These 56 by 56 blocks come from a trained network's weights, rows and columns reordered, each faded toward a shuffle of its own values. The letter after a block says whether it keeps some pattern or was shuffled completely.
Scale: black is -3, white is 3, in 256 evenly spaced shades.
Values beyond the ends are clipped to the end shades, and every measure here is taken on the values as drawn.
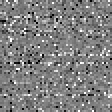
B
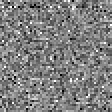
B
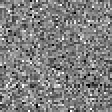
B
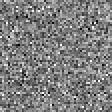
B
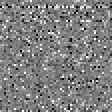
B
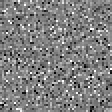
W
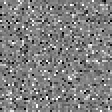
B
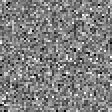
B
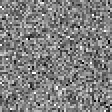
W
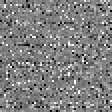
B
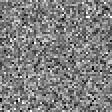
W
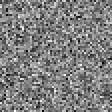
B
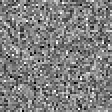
W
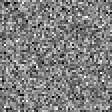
W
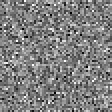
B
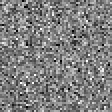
B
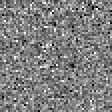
B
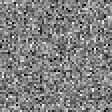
W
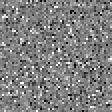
W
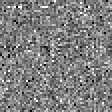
B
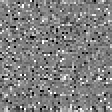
B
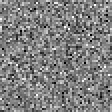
W
